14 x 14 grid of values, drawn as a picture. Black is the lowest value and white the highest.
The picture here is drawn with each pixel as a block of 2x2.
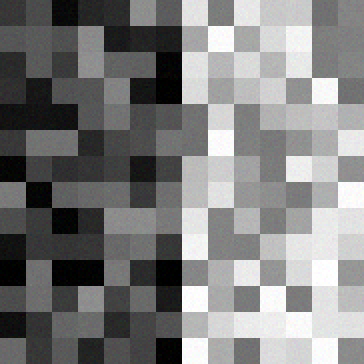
Histogram: flat. Average level on the scale: 50%. Ninth with the highest average: bottom right. Seam: vertical, 50% of the way across, the right part higher.
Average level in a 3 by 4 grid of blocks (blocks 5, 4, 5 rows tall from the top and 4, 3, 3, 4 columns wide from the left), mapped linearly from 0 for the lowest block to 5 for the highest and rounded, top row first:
0044 | 0144 | 0045
